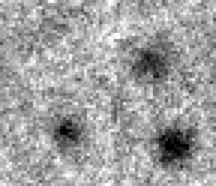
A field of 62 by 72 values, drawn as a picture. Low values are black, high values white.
Ninth with the lowest average: bottom right. Dips: three. Slope: none. Mirror symmetry: none. Grain: blotchy.
